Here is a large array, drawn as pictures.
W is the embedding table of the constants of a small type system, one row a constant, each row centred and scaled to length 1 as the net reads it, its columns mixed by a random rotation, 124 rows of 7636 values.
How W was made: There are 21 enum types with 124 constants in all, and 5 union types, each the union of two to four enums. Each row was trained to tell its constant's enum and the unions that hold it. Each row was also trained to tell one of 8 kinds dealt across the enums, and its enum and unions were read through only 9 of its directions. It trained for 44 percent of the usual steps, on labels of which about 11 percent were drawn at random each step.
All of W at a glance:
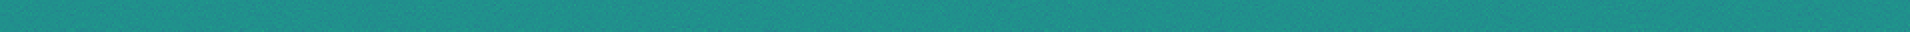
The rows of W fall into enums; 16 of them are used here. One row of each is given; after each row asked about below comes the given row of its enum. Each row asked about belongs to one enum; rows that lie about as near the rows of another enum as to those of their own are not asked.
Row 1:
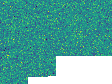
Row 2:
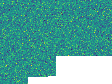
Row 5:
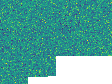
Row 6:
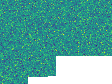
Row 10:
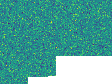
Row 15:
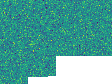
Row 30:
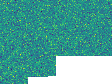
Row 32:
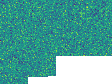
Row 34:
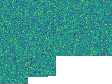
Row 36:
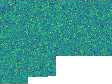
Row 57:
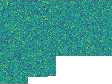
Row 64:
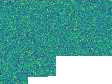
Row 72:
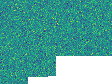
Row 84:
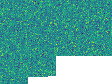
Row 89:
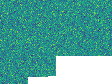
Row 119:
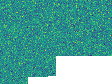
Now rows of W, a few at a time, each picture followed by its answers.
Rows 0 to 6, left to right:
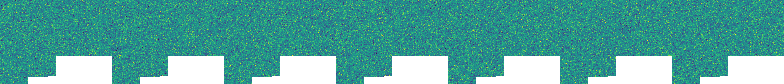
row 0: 32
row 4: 84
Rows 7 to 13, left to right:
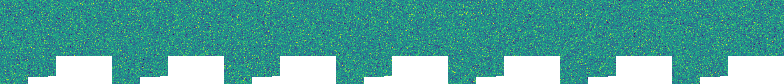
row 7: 1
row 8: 34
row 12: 34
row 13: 30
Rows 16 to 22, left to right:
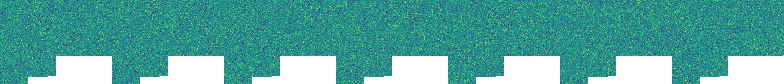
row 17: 36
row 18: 5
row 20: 1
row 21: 72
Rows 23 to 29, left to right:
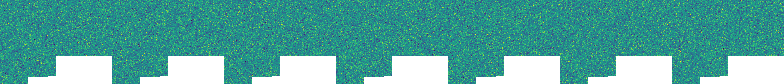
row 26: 30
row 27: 72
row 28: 57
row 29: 57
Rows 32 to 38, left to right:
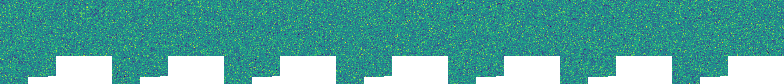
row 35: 72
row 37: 15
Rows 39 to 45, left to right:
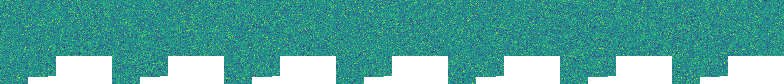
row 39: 72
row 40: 6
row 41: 84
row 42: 72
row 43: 30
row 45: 6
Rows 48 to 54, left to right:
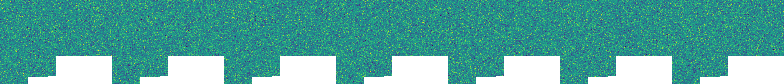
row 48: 119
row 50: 32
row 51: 6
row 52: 89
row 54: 36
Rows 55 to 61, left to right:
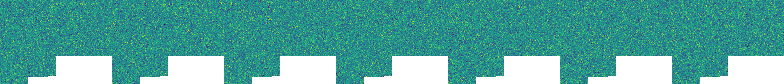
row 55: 1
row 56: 84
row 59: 5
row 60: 34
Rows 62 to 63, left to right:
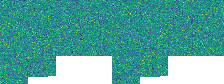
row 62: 34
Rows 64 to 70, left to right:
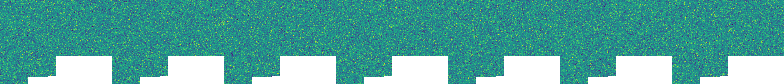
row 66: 84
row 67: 36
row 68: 15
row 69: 89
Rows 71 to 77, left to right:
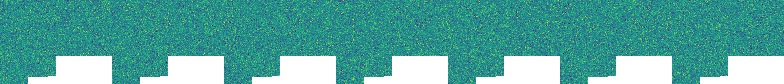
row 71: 57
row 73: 10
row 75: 36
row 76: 10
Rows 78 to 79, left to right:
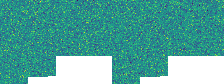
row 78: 6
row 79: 64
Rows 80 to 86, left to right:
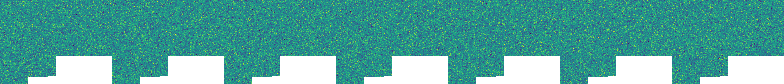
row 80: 5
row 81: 6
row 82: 10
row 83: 89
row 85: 84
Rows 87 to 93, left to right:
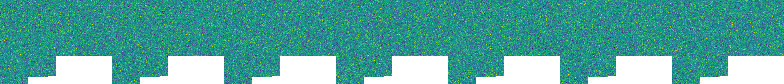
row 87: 89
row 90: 6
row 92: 5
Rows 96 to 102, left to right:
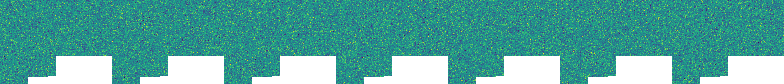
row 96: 2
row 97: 32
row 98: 34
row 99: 30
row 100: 5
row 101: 57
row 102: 84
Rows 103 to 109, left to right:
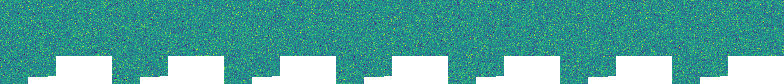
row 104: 5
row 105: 34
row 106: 1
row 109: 2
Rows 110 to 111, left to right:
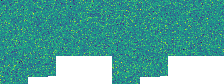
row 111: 30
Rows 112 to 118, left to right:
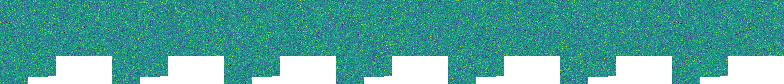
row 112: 10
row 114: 119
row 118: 10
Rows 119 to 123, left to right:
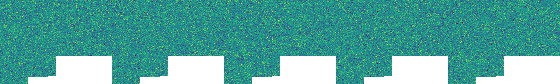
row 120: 72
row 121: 1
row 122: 30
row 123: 10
